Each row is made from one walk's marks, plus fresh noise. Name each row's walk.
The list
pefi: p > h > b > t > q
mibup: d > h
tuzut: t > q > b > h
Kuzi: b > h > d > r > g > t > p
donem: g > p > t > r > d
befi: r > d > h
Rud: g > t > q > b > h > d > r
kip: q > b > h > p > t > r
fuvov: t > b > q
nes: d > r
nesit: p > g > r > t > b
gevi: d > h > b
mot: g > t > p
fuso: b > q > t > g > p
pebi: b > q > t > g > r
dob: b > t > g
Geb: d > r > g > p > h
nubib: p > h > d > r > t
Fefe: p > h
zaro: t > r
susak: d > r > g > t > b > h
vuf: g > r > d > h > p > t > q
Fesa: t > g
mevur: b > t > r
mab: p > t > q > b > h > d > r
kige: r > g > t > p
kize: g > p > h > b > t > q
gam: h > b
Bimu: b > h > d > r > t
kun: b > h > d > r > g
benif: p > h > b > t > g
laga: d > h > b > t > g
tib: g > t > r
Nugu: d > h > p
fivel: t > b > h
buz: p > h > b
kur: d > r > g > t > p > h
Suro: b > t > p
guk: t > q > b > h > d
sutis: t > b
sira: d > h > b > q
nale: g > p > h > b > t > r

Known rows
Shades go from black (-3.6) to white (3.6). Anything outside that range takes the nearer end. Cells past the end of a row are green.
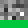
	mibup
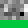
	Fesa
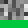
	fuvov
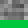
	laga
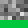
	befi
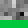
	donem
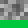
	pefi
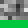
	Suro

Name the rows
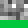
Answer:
zaro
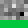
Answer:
tib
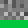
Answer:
sira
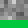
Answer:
vuf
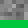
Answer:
susak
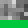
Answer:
Geb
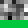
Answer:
sutis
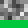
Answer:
fivel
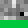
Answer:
kige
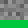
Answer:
Rud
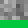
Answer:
nale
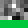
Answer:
nes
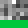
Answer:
Nugu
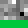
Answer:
mot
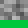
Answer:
benif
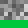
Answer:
tuzut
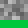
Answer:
kize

